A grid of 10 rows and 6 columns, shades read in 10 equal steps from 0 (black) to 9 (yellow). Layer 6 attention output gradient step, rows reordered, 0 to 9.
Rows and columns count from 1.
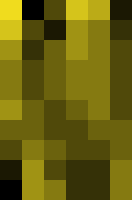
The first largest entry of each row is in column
1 1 1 1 1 1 1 2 2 2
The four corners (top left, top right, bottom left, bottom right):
9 1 0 5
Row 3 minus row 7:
2 -2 1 3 1 -1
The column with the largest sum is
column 1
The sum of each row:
28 25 26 25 25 25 22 22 19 20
